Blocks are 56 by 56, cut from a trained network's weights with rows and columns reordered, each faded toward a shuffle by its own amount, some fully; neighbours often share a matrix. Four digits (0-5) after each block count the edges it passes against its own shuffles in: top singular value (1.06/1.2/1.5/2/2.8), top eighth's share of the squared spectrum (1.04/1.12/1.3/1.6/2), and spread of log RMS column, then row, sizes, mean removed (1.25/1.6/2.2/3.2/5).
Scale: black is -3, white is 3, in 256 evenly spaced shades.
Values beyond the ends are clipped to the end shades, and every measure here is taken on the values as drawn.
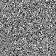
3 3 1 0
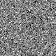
1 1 0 0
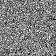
0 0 0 0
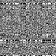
4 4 1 3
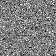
0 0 0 0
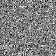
3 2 0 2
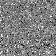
2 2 0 1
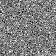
2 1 0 0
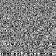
4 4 0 2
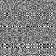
4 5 1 3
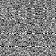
4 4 0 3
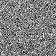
2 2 0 1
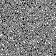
0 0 0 0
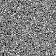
2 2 0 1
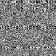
4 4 0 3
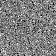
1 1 0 0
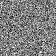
0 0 0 0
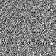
3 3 0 1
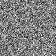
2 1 0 0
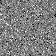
0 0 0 0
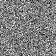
2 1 0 0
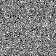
1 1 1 0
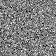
0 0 0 0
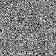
3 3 0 2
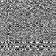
4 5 1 3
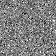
1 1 0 0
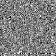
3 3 1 2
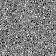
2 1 0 0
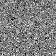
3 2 0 1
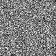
1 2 0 0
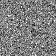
0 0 0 0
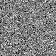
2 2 0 0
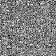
2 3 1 1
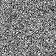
1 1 0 0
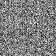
2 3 0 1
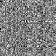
3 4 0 2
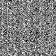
2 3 0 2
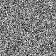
0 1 0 0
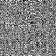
3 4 1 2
